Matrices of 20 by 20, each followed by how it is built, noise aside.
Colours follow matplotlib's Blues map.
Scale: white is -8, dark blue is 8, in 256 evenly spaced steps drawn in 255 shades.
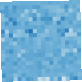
uneven rows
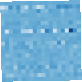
uneven rows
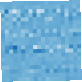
uneven rows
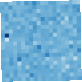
noise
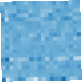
uneven rows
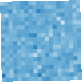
noise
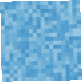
noise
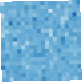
noise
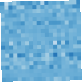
uneven rows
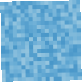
noise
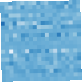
uneven rows
